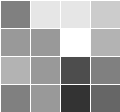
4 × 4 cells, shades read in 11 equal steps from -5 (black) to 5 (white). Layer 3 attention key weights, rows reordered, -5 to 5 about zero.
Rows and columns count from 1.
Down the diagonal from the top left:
0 1 -2 -1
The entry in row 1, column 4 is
3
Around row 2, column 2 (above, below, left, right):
4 1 1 5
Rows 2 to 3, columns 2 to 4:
1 5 2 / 1 -2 0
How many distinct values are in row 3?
4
